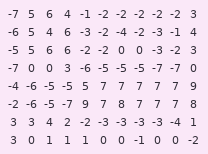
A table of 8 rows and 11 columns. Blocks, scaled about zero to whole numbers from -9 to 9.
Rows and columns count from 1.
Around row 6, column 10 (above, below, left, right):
7 -4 7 8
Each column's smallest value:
-7 -6 -5 -7 -6 -5 -5 -5 -7 -7 -2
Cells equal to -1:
3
